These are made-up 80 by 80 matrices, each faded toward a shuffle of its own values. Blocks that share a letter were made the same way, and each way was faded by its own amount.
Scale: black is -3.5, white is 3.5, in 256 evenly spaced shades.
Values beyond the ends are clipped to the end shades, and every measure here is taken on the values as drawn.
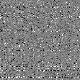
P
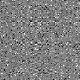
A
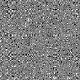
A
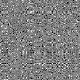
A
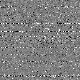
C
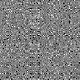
A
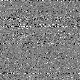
C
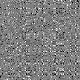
A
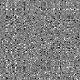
A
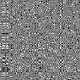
A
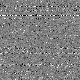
C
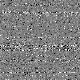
C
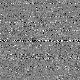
C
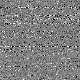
C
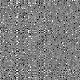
A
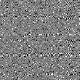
P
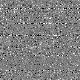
C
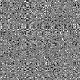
A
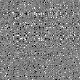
P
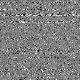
C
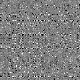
P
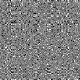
A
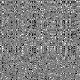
A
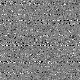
C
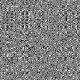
A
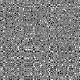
A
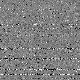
C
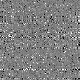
P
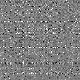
P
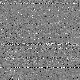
C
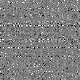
P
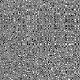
A
